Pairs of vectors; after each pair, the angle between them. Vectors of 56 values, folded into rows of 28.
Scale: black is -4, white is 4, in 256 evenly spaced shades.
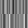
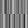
nearly opposite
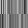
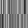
nearly parallel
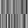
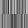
orthogonal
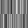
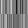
nearly opposite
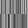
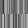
orthogonal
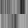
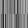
orthogonal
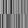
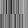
partly aligned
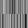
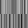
orthogonal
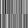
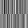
orthogonal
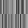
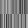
orthogonal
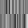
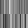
orthogonal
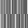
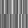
orthogonal
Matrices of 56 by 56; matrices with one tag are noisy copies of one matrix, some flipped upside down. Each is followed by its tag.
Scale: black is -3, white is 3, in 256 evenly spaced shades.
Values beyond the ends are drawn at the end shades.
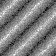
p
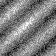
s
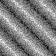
p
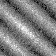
s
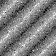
p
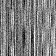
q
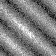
s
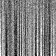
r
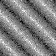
p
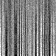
r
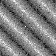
p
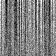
r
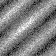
s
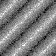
p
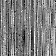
q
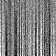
r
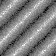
p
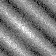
s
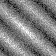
s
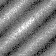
s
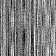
q
